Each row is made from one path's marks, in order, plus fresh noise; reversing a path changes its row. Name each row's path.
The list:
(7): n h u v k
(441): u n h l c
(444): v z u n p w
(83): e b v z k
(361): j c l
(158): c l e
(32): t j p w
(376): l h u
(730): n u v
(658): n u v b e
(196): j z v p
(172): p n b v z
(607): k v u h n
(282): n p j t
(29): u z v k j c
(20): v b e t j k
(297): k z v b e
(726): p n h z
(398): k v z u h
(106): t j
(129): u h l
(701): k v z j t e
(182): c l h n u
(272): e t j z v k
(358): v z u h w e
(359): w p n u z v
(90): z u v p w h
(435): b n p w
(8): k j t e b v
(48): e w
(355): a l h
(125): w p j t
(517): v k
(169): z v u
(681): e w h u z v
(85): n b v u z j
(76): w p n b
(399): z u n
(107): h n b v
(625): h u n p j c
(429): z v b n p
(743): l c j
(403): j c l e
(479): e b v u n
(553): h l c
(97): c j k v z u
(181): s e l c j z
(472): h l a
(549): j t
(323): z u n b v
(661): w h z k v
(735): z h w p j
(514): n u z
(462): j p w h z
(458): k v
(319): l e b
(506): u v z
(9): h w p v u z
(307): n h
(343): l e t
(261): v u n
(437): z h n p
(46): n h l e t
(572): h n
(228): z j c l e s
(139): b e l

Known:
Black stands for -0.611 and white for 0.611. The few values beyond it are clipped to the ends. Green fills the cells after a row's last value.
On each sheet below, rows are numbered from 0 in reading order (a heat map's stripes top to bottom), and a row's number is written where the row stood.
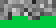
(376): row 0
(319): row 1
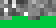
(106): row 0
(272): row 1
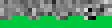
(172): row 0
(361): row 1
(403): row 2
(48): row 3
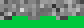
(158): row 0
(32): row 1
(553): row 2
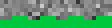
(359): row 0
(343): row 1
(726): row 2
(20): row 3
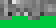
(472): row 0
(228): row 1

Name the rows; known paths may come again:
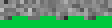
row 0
(658)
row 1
(359)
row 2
(398)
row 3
(681)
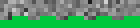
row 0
(376)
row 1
(85)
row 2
(701)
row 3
(319)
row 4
(444)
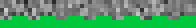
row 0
(743)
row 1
(361)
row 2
(32)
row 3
(172)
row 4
(282)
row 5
(553)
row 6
(228)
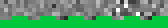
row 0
(625)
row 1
(735)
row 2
(661)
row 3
(46)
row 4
(106)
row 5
(343)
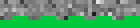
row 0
(726)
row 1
(462)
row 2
(20)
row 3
(472)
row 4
(441)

